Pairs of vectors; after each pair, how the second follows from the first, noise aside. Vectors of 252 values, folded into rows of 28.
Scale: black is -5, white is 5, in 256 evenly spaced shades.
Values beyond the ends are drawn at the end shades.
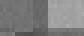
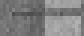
wrapped around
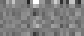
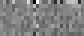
sign-scrambled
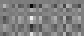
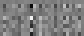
sign-scrambled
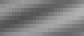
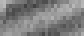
wrapped around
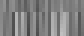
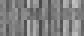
wrapped around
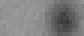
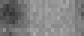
wrapped around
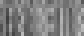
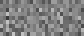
sign-scrambled
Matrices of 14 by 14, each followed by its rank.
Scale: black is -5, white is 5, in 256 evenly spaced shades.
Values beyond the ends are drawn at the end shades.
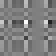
one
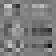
two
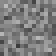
full rank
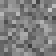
full rank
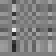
one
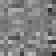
three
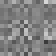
two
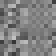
three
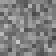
full rank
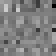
three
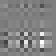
one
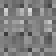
two
